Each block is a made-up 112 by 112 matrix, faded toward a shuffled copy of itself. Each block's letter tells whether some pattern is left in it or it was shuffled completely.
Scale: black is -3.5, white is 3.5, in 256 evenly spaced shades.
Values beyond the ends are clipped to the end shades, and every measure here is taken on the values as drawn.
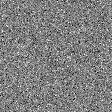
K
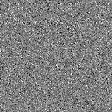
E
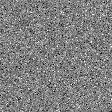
K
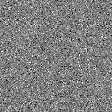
E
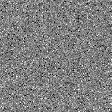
E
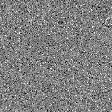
E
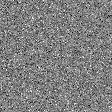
K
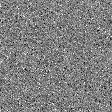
K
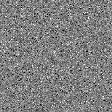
E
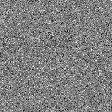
E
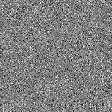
E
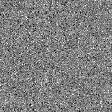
E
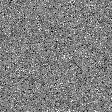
K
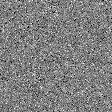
K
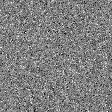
K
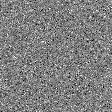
K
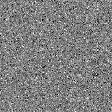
E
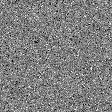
K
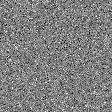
K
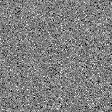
E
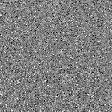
E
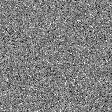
K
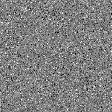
E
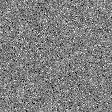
K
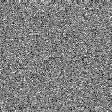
E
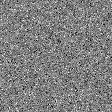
K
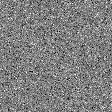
K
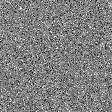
K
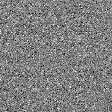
E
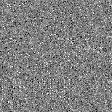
E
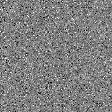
E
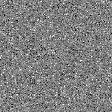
E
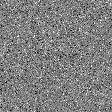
K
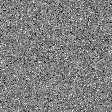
K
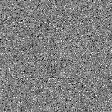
E
